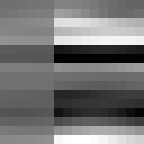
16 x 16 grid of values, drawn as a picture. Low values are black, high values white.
A vertical seam about 40% of the way across splits the table, and the left part is calmer. The top left is the smoothest part. No overall slope runs across the table. Streaks run across, left to right.
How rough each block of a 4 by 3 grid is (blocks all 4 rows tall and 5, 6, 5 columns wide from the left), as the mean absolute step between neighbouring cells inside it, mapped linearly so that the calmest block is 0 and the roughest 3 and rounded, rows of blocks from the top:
011 / 133 / 010 / 022
